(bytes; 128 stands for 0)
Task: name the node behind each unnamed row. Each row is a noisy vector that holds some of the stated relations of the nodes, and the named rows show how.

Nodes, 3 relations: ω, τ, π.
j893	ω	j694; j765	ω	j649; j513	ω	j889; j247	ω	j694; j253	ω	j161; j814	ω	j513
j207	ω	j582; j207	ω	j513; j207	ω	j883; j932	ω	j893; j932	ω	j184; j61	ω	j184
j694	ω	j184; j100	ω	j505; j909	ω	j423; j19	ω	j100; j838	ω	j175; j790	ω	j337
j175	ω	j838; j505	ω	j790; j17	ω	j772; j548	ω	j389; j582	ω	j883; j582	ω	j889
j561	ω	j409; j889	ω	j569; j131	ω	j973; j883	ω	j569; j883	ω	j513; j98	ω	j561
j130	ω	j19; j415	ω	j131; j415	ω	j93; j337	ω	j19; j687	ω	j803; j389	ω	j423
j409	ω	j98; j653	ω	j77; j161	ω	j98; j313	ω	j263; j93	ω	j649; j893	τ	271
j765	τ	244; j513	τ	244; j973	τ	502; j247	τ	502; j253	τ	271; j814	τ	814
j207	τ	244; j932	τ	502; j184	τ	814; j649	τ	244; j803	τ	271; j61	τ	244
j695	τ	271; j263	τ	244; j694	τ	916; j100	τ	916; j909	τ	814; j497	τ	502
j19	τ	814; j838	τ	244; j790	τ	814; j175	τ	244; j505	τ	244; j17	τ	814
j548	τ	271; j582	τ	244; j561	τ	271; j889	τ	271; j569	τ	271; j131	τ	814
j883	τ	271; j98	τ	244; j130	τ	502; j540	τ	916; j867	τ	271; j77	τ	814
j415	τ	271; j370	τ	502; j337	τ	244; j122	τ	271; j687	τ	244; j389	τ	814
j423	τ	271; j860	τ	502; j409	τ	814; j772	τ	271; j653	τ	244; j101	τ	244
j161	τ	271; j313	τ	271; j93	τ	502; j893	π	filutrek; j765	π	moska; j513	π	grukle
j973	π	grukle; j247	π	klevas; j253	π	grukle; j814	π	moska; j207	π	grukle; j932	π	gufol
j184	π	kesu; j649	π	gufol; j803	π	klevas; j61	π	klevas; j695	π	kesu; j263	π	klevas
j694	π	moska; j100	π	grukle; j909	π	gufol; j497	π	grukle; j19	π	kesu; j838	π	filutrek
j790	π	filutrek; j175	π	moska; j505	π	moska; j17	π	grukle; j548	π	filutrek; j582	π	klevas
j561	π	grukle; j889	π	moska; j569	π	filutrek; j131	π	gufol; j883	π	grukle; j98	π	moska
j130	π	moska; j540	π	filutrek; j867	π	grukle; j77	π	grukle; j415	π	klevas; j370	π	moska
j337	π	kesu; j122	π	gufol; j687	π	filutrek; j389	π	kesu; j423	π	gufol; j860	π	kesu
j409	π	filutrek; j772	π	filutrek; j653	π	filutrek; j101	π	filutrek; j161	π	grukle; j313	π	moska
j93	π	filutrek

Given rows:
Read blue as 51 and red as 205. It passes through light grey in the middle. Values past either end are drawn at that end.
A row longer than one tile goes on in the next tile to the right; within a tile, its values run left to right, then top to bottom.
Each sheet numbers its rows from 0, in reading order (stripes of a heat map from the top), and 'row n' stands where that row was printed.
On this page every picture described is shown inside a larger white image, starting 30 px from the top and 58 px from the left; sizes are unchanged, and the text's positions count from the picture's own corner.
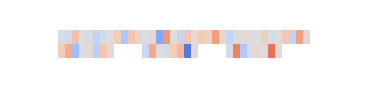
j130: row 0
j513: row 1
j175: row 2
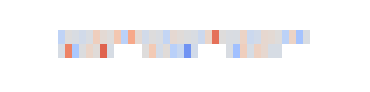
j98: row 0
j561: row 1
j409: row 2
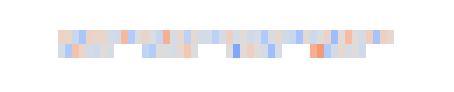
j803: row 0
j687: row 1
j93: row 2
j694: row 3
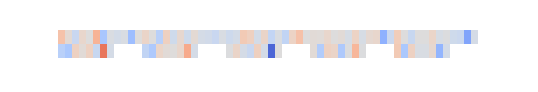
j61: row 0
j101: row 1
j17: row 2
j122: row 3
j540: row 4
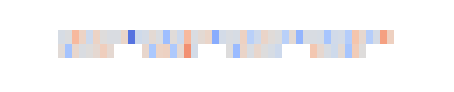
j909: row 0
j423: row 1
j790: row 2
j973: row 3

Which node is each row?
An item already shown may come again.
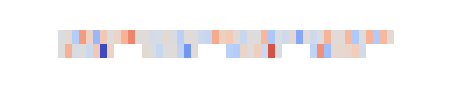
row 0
j883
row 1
j497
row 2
j61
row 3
j765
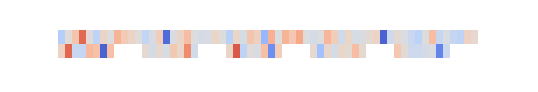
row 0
j814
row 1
j184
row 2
j889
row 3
j909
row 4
j100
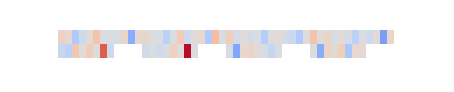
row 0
j263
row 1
j337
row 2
j93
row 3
j247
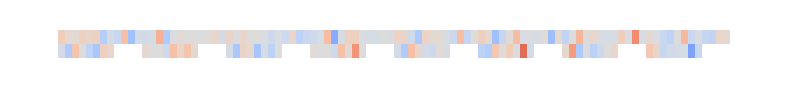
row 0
j415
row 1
j389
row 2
j548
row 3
j19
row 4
j803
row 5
j263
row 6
j313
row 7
j100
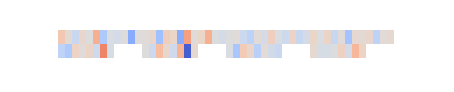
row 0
j61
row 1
j569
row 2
j772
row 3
j860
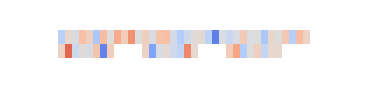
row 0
j889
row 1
j932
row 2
j370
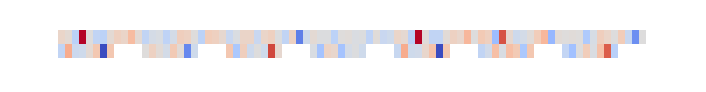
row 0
j207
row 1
j77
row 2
j131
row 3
j893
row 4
j207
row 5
j582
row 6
j649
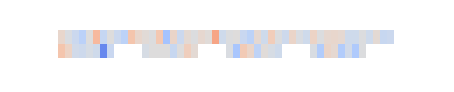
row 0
j100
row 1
j695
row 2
j772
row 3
j548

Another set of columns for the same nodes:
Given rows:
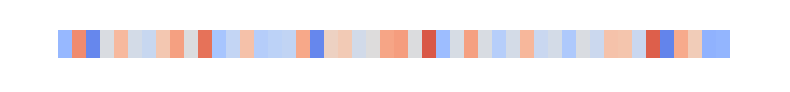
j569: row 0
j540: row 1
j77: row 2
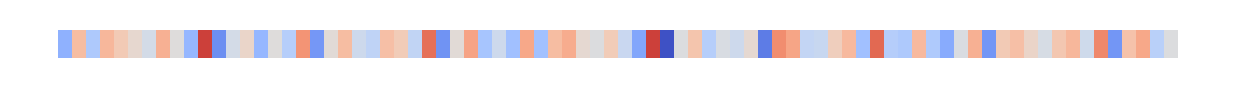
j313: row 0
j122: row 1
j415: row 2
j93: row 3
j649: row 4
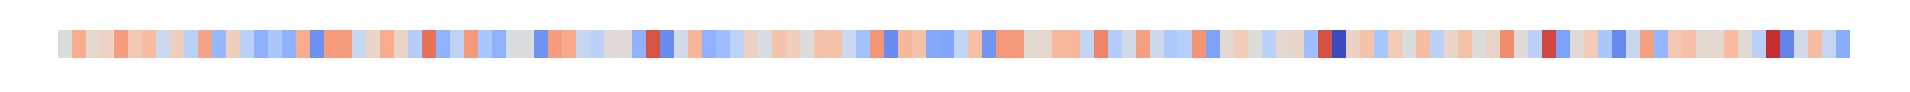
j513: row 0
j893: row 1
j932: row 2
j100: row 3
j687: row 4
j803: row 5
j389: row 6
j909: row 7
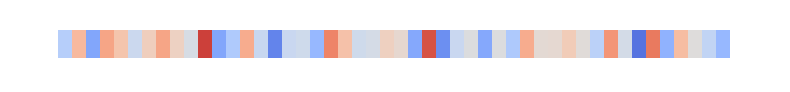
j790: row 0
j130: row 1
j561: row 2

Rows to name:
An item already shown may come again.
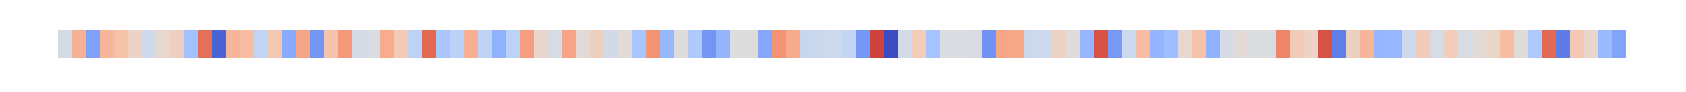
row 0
j263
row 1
j548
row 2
j883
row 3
j247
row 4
j932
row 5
j184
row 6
j17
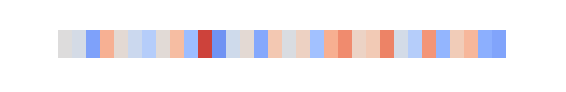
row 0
j370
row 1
j337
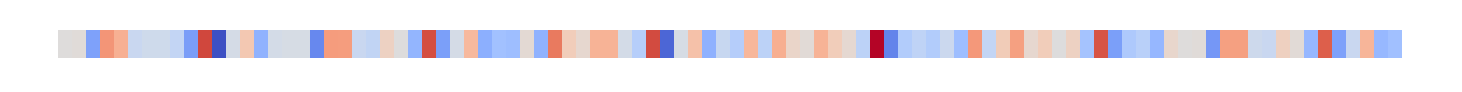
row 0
j247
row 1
j932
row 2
j694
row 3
j814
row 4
j889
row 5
j932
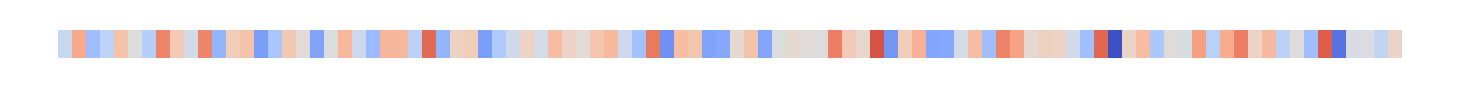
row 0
j695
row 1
j860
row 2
j100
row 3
j184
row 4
j61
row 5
j582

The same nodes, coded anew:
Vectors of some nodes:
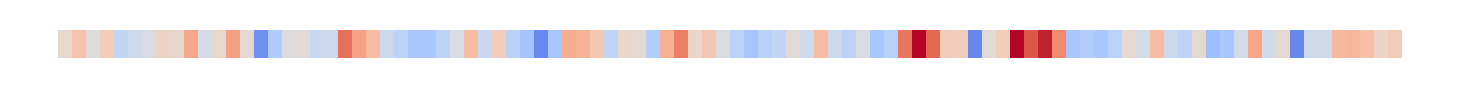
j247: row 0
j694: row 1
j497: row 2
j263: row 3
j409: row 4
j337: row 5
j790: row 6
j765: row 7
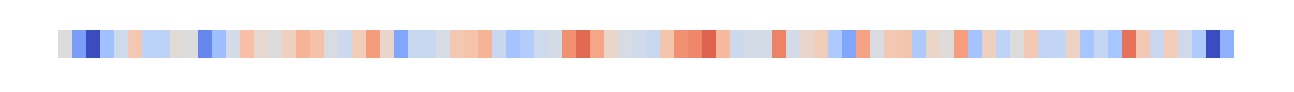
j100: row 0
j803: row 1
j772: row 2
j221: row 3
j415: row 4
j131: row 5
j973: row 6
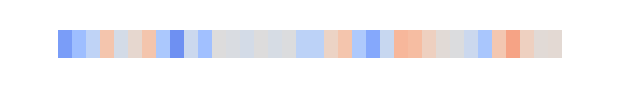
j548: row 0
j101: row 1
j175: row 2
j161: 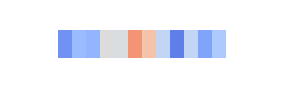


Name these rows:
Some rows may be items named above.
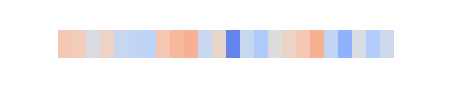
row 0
j61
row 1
j893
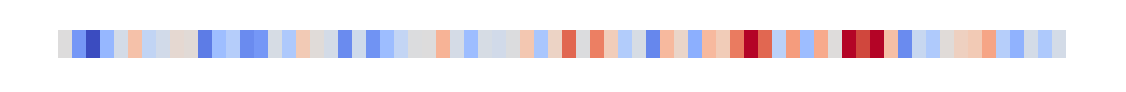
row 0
j100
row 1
j17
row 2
j932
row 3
j582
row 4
j184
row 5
j893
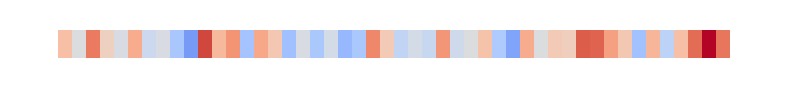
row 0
j889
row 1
j814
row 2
j415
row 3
j695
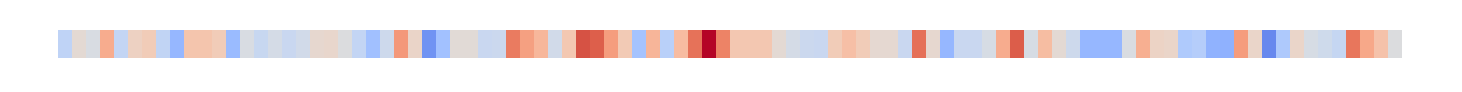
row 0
j313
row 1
j93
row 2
j694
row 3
j695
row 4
j370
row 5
j649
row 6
j77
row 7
j694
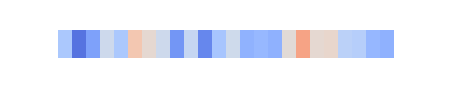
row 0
j17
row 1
j77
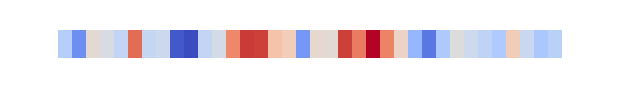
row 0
j883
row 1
j860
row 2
j540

